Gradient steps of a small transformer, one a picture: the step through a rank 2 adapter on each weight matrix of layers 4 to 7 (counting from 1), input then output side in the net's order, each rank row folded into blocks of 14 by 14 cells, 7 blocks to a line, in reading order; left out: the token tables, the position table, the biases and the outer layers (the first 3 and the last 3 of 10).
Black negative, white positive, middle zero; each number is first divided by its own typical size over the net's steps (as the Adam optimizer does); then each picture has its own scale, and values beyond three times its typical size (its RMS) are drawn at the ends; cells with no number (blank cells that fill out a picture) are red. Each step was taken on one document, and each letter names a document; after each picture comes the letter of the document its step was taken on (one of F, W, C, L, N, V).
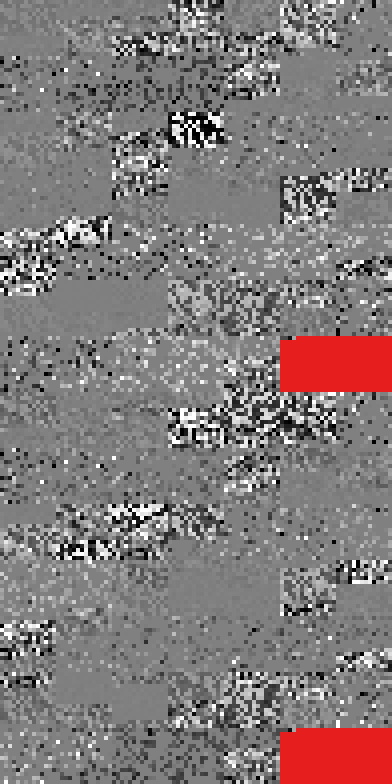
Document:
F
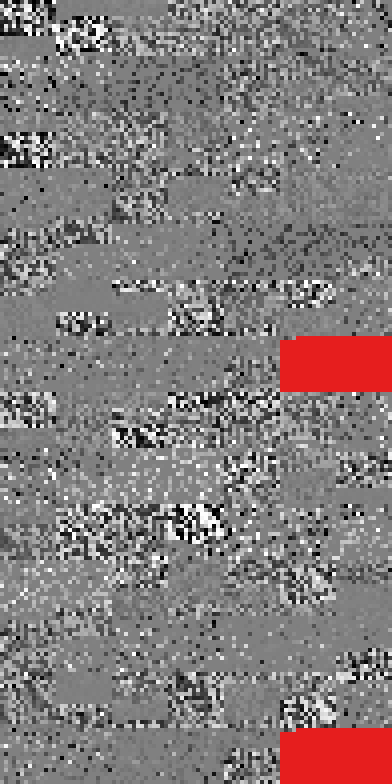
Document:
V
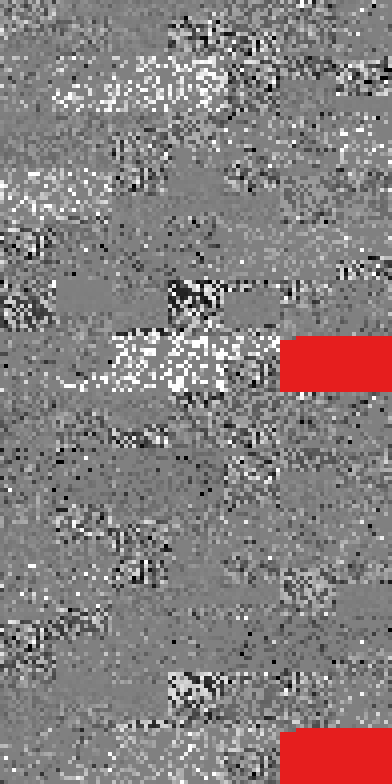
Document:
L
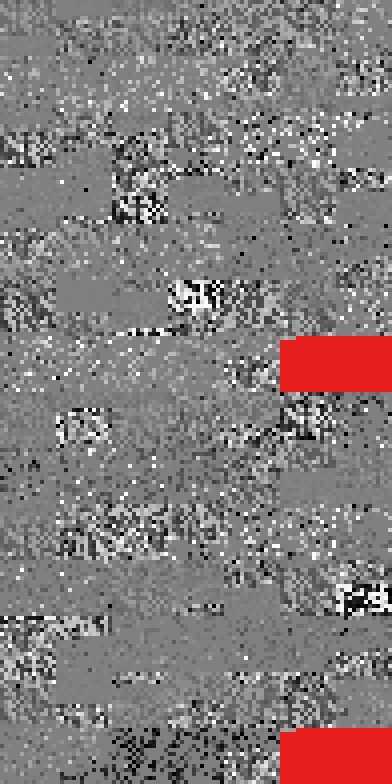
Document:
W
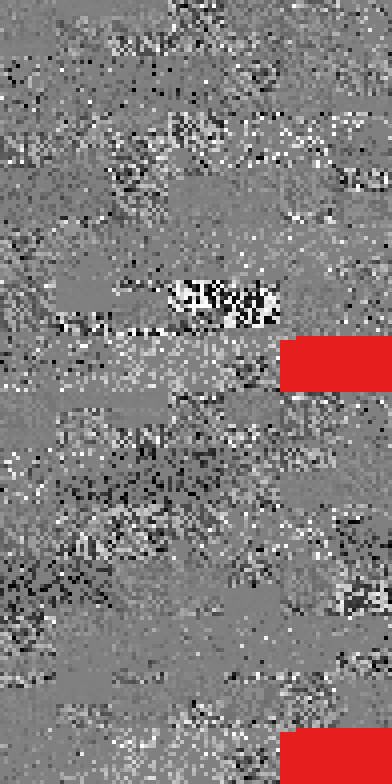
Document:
W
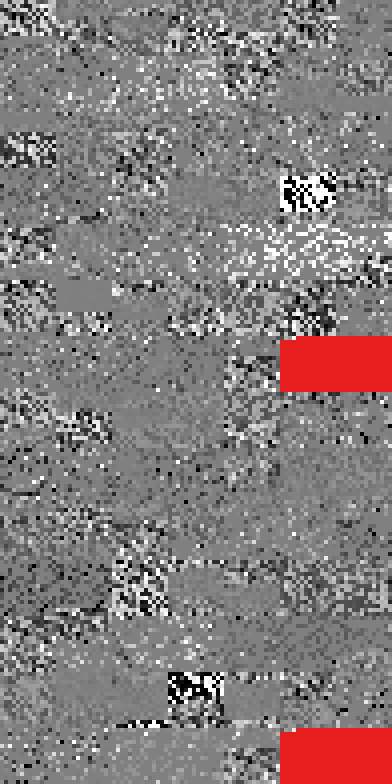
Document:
L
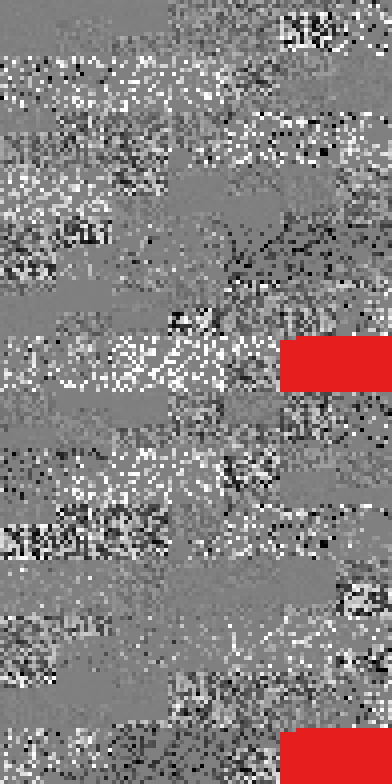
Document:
V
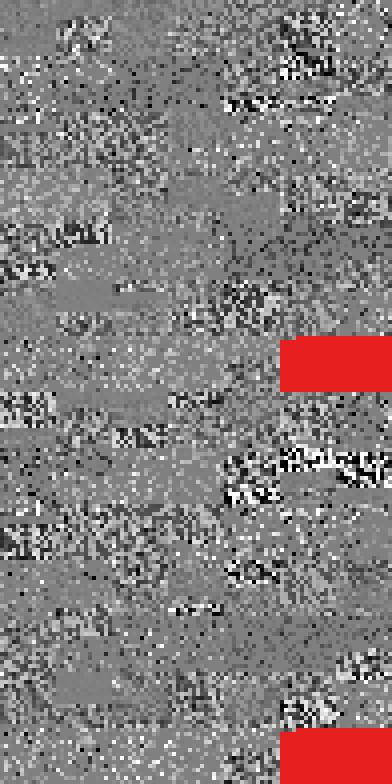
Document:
V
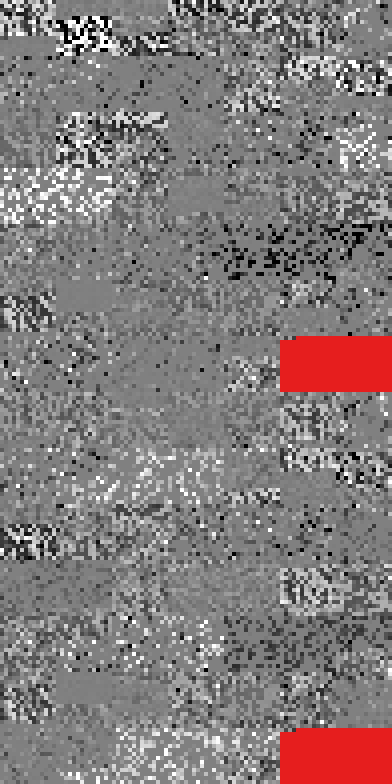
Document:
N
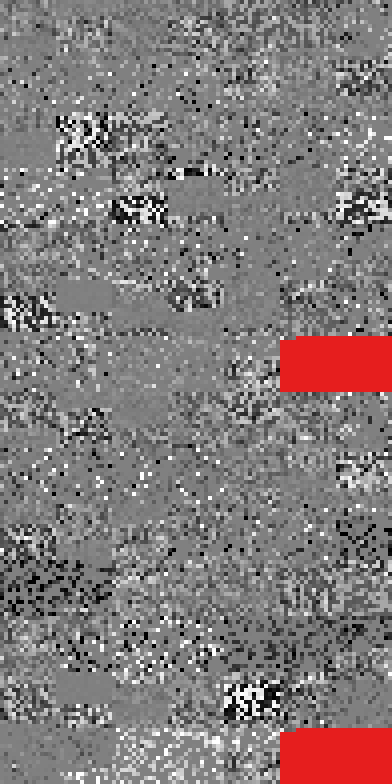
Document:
N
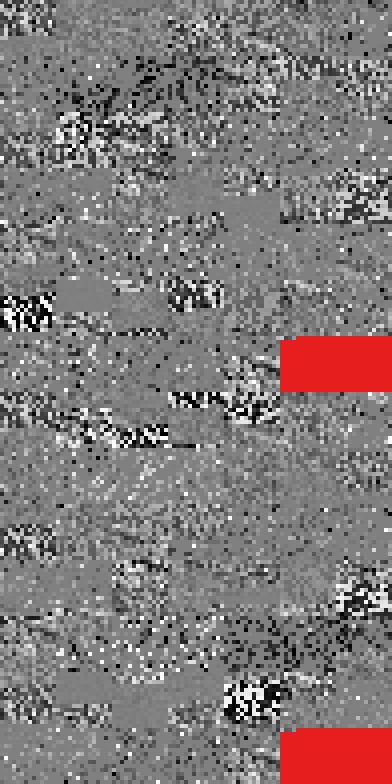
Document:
N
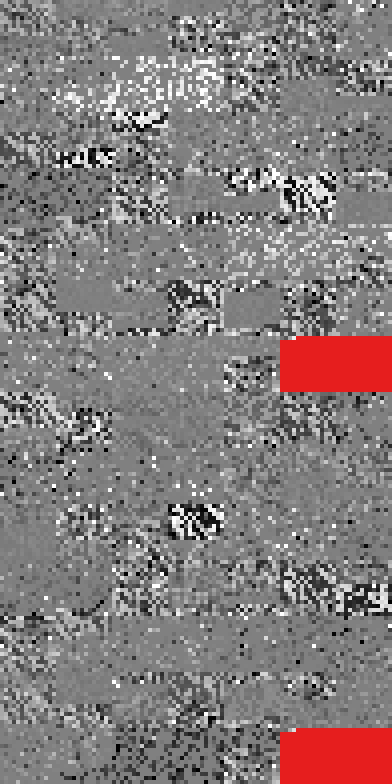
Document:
L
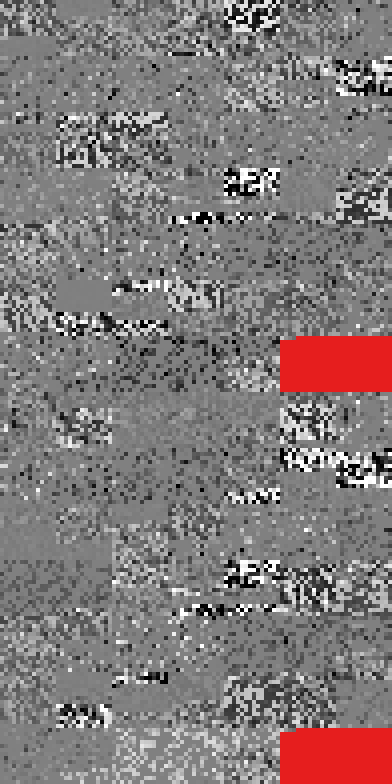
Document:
N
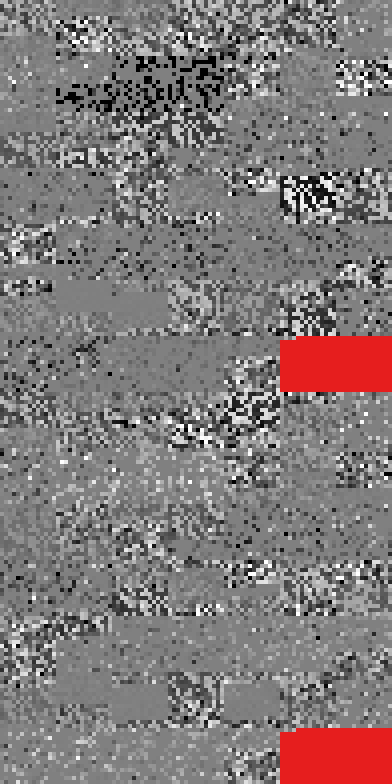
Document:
F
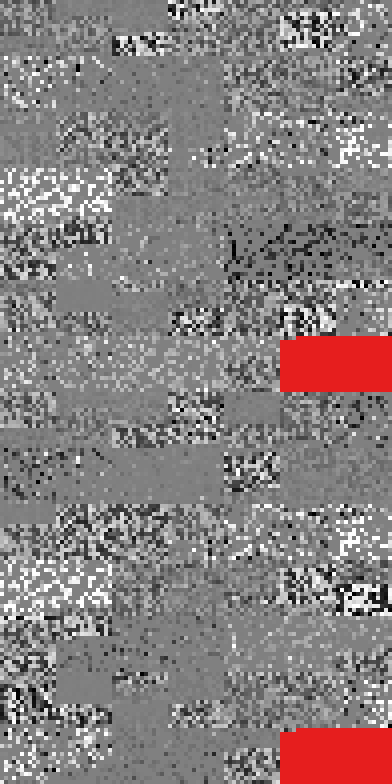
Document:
V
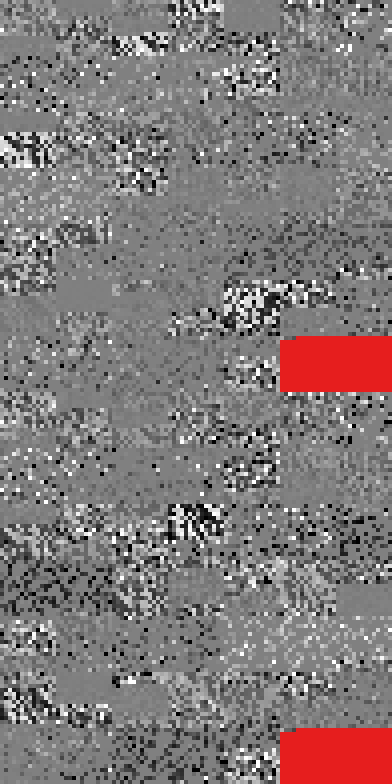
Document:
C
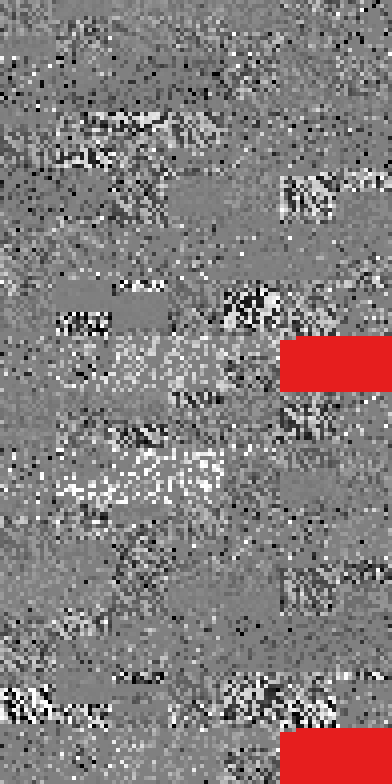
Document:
C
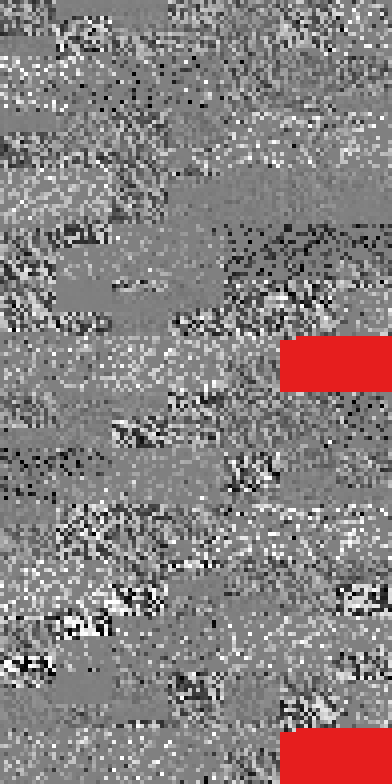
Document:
V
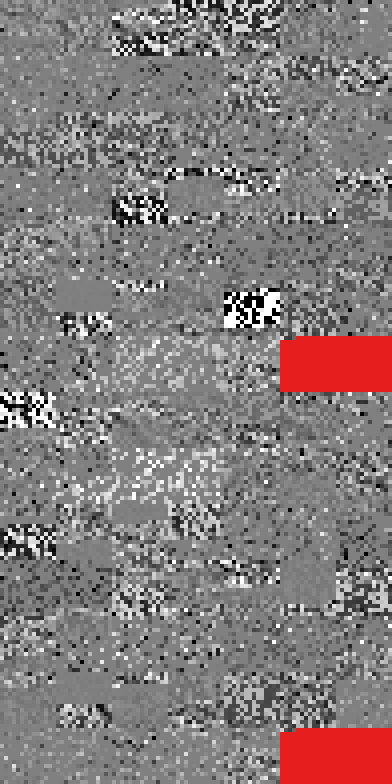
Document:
N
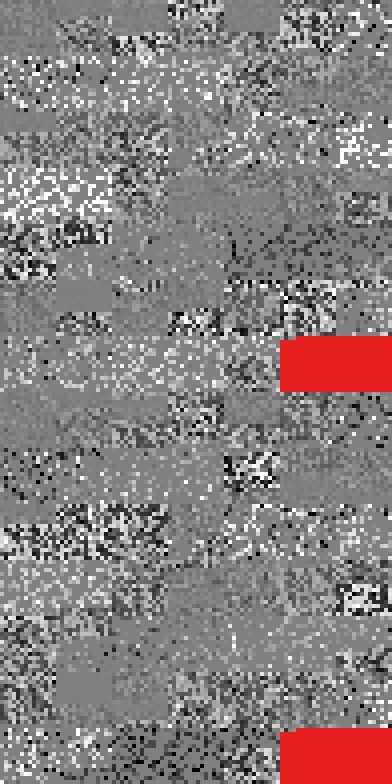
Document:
V
